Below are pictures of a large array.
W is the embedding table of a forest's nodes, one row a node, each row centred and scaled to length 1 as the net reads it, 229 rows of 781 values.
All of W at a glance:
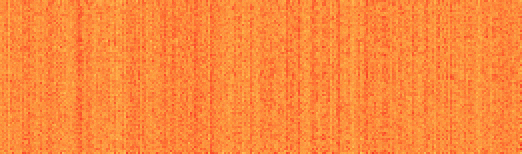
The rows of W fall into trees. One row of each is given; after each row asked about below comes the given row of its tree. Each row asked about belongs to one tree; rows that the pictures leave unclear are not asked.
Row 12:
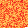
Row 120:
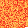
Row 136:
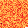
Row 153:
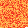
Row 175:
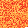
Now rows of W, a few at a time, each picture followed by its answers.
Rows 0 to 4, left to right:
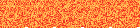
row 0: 136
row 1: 136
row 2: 12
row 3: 136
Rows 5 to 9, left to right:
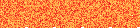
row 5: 120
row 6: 136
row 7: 120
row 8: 136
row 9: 12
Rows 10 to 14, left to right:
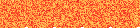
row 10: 153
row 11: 120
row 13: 153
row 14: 153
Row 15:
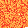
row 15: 12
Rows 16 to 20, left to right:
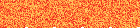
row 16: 120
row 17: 136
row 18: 153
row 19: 120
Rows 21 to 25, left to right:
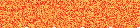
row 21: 136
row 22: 175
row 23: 120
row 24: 136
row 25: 12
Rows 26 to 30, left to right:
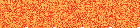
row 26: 12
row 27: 12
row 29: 136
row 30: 120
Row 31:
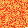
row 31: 12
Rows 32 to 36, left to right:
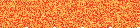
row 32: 136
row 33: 136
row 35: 153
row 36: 12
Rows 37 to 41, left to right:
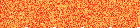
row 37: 120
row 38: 153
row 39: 136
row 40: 120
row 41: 12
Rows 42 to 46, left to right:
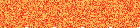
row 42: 12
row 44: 136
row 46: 136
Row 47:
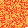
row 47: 12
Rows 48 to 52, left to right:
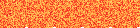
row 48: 120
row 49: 136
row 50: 136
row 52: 12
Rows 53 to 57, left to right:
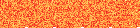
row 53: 120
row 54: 12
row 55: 136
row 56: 12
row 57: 175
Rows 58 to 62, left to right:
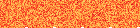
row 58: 12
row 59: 120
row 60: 175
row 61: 153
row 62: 175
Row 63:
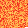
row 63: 120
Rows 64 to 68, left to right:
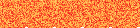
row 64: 153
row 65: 136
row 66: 153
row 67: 12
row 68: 120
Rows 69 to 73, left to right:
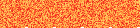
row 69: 136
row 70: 136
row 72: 120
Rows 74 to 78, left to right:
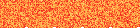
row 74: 120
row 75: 120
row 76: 136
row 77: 120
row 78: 153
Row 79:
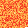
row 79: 175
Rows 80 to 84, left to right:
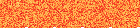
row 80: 12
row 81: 12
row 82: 12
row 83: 136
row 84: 120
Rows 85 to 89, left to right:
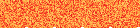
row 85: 12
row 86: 153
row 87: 120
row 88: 153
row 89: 136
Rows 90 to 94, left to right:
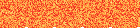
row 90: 120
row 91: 120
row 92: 153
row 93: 136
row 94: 120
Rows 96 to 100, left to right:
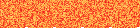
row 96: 120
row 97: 12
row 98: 136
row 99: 12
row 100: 136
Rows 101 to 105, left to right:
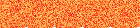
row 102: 120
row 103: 153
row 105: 153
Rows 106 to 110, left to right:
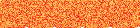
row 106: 153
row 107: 136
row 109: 136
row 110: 153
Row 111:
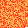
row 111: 120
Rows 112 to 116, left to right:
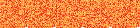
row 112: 136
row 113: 136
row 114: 120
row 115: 136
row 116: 136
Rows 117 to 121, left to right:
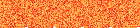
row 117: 136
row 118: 120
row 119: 136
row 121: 12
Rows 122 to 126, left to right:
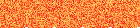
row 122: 12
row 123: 120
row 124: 120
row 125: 136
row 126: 136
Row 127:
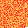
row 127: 120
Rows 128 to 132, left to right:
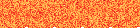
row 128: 153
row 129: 153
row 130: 175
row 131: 120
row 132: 12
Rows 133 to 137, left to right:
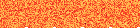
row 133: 120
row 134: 136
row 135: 120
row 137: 153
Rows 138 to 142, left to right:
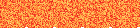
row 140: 12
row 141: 136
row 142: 120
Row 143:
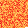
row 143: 136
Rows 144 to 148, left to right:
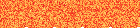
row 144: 120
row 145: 120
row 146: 153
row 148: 120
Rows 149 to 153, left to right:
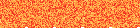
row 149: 153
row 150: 120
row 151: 120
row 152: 136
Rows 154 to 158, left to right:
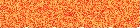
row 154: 12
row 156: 153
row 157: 120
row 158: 12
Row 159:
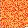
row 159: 120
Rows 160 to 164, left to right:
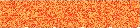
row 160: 175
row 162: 153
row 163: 12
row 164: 120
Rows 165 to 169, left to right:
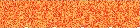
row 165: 120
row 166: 120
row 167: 12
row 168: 12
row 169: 12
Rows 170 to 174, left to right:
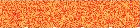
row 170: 153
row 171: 136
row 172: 12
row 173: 175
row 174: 136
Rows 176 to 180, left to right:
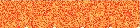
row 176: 153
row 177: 120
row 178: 153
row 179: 12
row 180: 153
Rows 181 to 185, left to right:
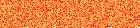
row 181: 136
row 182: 120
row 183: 120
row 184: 12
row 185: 136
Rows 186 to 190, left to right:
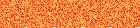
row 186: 136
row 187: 120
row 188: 153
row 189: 12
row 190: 136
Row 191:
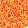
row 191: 153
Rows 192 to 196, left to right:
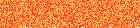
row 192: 136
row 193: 120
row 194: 153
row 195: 120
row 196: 136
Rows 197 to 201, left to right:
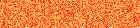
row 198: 12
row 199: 153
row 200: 12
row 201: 136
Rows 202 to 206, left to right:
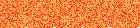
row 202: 153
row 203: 136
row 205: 136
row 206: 153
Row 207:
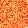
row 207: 136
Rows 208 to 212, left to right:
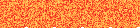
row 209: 136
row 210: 12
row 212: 153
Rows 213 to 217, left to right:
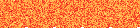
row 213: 12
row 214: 12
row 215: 120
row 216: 120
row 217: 136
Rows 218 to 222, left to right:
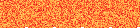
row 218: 175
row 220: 175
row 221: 120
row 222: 120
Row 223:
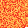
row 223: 120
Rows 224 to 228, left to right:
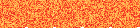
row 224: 153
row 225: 136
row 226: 153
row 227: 12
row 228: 136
